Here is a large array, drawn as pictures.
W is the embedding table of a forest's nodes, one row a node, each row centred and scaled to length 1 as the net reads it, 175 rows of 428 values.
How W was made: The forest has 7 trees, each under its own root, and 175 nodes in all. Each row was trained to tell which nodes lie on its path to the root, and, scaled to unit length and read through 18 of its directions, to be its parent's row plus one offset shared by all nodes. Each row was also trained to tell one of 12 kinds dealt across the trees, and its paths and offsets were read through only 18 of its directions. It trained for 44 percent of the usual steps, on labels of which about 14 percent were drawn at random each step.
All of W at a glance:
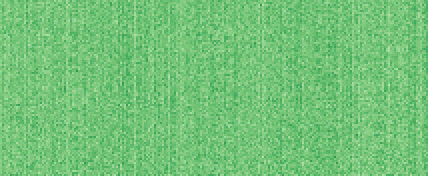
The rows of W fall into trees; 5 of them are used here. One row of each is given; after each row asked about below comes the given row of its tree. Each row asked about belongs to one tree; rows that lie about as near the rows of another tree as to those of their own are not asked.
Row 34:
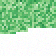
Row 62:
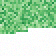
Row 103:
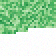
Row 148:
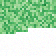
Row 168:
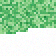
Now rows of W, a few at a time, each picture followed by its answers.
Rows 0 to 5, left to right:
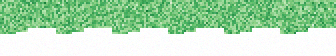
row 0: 34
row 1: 148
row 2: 34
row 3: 168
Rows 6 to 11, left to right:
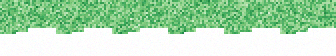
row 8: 103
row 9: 34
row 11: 103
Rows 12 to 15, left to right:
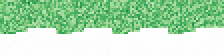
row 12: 34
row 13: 103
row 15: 148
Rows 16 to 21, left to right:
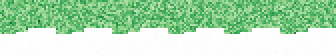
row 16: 103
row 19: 168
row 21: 62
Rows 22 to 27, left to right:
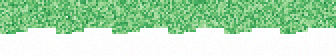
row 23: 168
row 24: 148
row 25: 34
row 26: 34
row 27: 148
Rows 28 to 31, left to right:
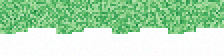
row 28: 34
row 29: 103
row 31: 148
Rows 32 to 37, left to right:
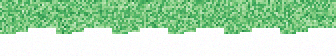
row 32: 103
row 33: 148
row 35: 103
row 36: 103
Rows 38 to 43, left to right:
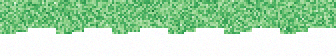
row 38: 103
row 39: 168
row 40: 34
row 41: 34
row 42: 168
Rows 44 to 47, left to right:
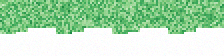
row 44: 103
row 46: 103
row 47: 103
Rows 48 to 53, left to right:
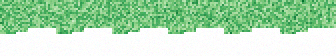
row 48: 34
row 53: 34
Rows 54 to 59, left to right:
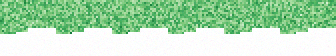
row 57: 34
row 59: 103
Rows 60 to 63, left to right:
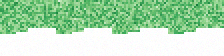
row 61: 103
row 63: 34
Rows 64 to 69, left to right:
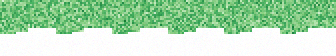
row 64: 34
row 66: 103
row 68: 148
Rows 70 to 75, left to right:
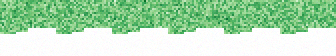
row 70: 34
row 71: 148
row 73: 103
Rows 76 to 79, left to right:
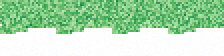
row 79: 168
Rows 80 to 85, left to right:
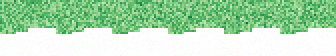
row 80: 34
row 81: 103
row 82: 34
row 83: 62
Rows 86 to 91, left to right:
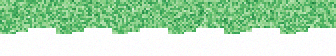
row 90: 34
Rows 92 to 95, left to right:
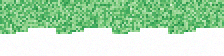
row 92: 103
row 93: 103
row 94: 103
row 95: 103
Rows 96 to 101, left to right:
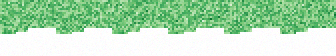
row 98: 34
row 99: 103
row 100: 148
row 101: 103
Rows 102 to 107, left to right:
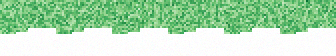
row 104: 34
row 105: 34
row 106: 62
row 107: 148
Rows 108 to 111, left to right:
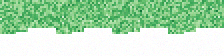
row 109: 103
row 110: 148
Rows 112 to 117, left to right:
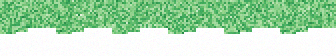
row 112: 168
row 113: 148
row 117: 103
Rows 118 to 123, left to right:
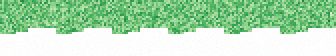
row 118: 34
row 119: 148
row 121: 148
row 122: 148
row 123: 103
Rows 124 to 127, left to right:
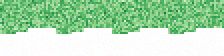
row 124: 34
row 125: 34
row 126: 168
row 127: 103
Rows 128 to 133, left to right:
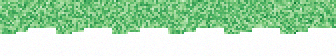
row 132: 34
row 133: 62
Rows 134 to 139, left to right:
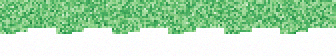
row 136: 148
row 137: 148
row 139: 168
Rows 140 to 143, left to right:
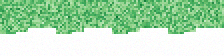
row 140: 34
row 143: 34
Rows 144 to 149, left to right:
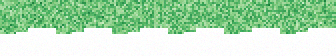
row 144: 103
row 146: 34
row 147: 62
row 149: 148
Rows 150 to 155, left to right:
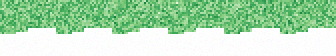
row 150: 103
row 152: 148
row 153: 103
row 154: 34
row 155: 148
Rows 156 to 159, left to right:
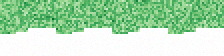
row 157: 103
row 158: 34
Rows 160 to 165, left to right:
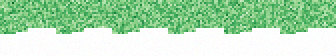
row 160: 148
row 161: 148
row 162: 62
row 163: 62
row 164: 168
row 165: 168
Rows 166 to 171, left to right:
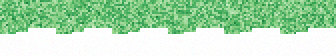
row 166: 168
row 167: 34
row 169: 148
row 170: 103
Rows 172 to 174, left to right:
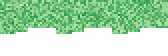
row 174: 34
